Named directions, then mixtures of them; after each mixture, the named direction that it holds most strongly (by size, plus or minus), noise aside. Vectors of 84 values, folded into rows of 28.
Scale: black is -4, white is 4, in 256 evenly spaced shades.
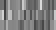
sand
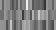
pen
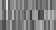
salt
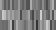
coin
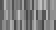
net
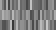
coin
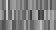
salt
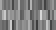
coin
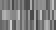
coin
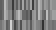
net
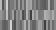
salt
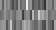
pen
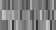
coin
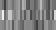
sand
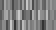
pen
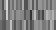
salt
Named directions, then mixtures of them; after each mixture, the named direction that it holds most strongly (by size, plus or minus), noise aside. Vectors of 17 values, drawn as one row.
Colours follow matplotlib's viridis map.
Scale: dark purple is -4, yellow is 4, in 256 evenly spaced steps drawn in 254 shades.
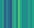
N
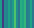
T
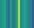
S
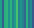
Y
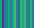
T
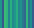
Y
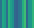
Y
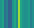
N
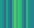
N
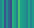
N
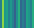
T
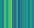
N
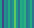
T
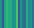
Y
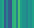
N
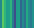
T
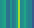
S
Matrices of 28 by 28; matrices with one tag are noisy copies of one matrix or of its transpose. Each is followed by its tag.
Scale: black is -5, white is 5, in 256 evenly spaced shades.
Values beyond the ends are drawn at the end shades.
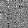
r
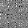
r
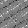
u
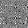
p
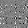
p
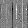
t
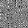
r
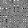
r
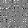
r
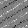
u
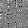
r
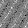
u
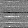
t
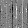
t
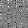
r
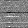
t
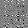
p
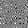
p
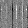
t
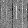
t
